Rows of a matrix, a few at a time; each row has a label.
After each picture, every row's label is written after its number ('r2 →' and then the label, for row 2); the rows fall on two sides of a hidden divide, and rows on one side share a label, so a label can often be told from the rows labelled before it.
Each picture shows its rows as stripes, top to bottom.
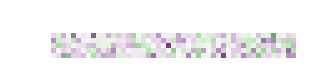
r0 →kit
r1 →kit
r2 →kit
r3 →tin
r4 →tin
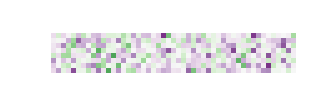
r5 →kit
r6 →kit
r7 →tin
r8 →kit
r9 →kit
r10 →kit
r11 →kit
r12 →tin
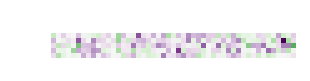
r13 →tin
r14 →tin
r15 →kit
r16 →kit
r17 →kit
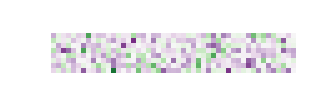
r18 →tin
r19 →kit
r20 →kit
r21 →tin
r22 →kit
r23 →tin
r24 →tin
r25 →kit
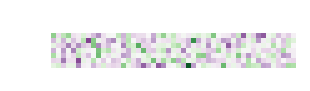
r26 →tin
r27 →tin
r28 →tin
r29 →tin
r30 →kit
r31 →tin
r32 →kit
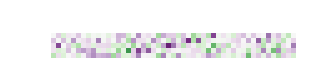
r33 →tin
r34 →tin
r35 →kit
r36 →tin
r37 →kit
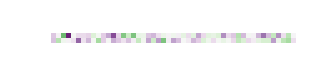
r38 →tin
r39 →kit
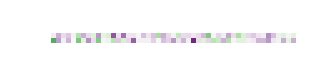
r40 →tin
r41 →kit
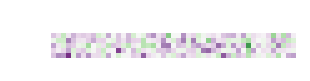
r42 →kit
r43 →kit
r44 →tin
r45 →kit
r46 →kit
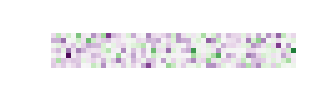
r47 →kit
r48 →tin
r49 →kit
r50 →tin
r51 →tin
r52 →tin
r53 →tin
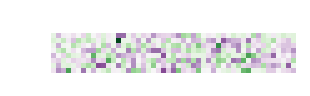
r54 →kit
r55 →tin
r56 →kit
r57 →kit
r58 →kit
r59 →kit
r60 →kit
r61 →kit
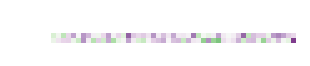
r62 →kit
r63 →kit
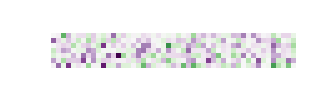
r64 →tin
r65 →kit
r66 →tin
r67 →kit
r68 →kit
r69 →kit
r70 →tin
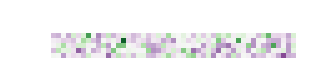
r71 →tin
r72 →kit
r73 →tin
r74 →kit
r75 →tin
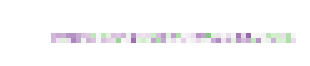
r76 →tin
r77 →tin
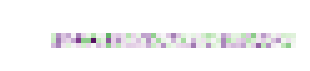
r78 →tin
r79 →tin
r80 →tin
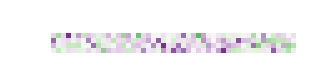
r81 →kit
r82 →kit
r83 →kit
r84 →kit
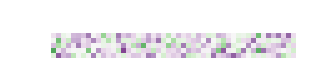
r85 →kit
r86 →kit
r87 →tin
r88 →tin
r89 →tin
